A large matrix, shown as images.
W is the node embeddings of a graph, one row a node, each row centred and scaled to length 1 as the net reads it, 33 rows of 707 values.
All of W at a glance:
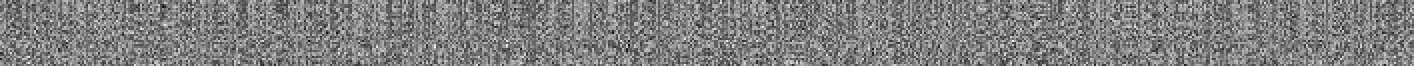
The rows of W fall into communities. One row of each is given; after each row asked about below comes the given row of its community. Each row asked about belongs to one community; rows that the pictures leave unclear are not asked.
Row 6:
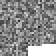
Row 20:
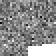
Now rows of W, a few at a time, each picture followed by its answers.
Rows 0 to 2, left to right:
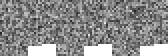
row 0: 6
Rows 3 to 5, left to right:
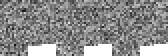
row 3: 6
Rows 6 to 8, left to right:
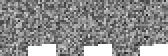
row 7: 20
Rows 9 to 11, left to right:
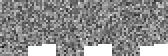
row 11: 20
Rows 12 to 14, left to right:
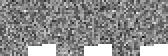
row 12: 20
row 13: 6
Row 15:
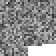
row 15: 20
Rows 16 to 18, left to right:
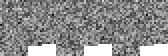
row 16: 20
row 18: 6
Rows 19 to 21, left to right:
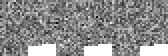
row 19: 6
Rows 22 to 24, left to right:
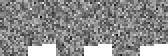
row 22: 20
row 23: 20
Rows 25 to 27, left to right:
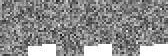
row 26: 6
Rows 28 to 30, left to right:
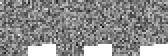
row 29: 6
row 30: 6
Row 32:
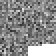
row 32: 6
